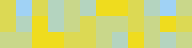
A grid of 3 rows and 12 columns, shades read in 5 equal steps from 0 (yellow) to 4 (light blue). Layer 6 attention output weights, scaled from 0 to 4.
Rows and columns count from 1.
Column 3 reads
1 0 0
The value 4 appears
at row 1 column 2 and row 1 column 11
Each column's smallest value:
1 2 0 0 1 1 0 0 0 2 0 1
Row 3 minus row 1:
1 -2 -1 -3 -1 -2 2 3 -1 -1 -1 0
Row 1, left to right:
1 4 1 3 2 3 0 0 1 3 4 2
